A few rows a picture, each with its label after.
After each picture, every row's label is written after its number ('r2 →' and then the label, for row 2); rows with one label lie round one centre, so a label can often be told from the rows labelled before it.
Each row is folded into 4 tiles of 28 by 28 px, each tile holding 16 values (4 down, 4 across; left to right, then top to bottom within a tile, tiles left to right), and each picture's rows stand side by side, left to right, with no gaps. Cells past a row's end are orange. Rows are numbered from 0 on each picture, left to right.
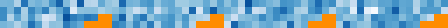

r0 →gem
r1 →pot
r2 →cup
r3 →cup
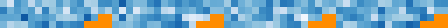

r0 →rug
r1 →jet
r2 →jet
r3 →rug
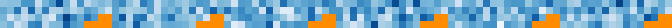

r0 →gem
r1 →pot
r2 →rug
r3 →gem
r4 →rug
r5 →gem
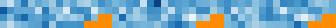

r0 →rug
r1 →jet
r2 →jet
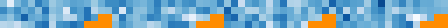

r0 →rug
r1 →jet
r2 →pot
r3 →jet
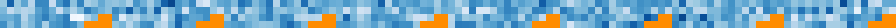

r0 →jet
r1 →gem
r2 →jet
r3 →jet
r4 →cup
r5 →rug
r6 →pot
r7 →gem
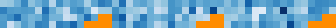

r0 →rug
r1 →pot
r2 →cup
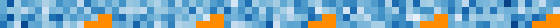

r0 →pot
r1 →pot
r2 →rug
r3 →jet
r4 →gem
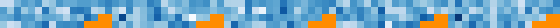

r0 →rug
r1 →jet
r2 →cup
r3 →rug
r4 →pot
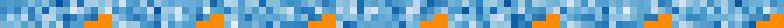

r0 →gem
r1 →rug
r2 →rug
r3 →cup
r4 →gem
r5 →rug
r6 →rug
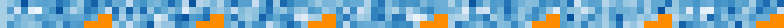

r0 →cup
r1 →gem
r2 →jet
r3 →jet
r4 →cup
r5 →pot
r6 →cup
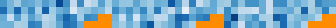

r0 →gem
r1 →gem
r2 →pot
